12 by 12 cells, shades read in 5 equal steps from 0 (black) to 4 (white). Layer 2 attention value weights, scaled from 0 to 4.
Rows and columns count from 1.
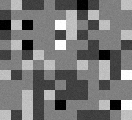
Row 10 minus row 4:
1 0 1 -1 1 0 -2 0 0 0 0 -1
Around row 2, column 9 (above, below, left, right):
1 1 1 2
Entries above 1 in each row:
6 10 9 9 9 6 11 7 7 8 9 7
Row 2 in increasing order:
1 1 2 2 2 2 2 2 2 2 3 3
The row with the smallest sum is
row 6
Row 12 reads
3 1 3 1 2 2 2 1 1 1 2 3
